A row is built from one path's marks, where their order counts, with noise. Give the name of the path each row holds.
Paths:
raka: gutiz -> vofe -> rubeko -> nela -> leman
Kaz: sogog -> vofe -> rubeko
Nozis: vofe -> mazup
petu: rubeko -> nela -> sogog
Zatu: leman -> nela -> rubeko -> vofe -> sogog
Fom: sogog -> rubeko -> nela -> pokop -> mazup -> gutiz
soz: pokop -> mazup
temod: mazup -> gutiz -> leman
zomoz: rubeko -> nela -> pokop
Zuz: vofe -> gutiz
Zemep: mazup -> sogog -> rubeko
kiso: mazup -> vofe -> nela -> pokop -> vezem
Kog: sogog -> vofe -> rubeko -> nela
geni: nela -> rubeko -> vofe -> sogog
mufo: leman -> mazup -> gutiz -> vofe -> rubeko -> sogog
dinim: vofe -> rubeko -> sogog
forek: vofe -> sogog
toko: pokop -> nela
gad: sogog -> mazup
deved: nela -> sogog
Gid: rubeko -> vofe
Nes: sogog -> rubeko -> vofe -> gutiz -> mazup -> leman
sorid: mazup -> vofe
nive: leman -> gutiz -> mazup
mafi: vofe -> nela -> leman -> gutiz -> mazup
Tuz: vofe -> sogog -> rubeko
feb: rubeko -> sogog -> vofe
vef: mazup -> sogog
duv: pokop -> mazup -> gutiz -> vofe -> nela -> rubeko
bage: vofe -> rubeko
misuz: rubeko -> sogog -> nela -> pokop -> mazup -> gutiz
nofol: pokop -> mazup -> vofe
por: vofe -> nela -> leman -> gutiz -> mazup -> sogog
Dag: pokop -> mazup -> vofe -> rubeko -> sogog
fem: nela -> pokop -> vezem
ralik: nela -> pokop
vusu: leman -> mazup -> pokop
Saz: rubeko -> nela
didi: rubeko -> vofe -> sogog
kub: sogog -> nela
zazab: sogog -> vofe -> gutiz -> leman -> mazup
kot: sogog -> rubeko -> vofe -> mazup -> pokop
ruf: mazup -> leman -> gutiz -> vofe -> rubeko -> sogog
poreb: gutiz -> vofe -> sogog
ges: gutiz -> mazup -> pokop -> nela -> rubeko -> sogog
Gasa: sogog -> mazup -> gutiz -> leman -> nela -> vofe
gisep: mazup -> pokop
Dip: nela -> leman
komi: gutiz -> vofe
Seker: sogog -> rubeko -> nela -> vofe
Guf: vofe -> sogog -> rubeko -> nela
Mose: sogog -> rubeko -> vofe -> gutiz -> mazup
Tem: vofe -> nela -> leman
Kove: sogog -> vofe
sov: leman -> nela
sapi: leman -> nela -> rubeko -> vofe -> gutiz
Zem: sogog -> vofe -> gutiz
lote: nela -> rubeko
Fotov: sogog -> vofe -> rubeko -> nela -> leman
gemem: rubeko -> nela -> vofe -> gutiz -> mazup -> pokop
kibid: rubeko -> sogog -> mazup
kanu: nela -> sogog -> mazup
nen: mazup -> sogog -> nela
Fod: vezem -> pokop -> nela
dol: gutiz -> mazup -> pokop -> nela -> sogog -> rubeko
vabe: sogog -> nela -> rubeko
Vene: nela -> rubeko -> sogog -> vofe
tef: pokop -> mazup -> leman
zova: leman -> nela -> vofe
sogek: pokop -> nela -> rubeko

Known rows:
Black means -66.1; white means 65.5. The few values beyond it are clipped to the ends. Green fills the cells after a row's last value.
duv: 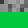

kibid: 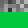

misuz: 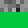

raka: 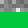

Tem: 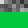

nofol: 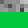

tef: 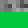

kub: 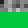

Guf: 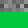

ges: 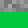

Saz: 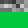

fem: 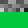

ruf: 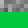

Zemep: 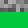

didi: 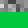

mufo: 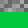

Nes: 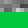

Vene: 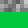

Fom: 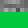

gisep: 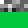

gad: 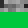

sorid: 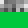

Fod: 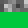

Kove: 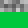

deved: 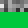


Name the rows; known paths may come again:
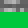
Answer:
Zem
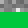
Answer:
raka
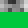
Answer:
Gid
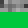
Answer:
Mose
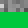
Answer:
geni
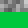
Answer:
Vene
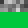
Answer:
Kaz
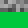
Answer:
Zemep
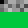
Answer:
toko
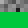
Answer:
por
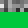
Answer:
deved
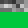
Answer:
Saz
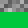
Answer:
Zatu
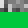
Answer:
vef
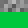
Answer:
dol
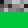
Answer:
soz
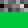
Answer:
Nozis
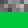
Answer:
kanu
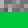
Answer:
ruf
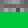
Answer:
Fom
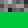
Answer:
bage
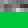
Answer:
Fotov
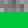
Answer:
Gasa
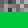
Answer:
kibid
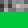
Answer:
nive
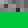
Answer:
dinim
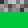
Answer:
sogek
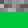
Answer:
Dag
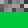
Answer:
vusu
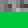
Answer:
tef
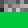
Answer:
sov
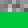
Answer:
poreb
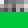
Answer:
sorid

